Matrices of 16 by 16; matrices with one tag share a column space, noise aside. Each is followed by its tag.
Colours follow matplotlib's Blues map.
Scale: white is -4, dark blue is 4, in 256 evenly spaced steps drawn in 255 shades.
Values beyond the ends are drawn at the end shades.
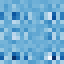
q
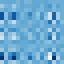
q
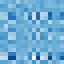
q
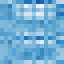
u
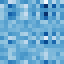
u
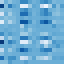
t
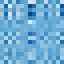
u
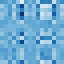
u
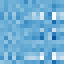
q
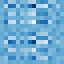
t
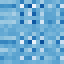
t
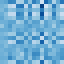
u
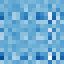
q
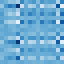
t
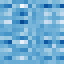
t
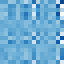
u
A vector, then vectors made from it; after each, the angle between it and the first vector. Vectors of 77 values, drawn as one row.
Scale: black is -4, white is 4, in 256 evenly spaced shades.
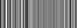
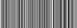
partly opposed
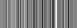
orthogonal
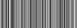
partly opposed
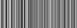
nearly opposite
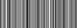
partly aligned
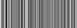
nearly opposite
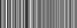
nearly parallel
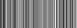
partly aligned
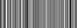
nearly parallel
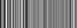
nearly parallel
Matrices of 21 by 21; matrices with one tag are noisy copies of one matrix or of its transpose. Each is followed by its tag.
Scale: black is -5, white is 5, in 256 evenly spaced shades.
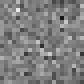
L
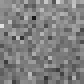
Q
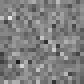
L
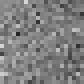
Q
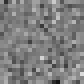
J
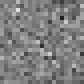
L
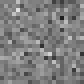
L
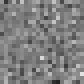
J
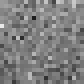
Q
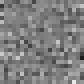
J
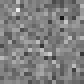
L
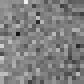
Q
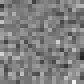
J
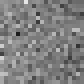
Q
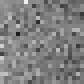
Q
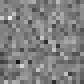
L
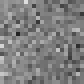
Q
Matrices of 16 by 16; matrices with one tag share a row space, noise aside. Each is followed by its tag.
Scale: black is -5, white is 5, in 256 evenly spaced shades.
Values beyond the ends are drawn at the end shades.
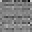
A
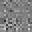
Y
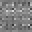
A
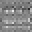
A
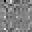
Y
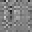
Y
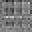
A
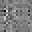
Y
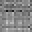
A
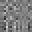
Y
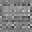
A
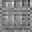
A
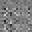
Y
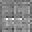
A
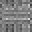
A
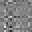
Y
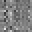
Y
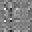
Y
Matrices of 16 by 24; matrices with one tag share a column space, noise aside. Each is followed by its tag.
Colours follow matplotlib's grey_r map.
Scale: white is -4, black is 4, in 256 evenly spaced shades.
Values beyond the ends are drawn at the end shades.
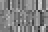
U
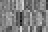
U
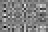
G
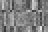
U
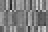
U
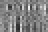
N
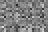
G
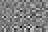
G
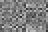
G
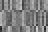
U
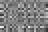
G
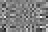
G
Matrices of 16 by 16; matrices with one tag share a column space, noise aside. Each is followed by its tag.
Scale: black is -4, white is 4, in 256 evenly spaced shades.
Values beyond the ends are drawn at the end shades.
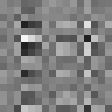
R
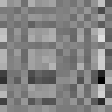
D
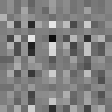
R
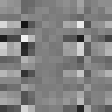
R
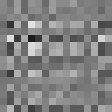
R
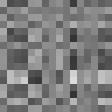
D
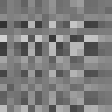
R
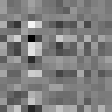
R
